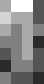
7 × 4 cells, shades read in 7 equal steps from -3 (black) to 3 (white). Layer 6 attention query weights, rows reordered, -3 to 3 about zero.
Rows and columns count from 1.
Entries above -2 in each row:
4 4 4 3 4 3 3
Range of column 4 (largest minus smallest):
2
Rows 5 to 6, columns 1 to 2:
-1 0 / -2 0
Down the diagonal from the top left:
1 1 1 -2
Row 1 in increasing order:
-1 1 3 3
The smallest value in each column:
-2 -1 -1 -2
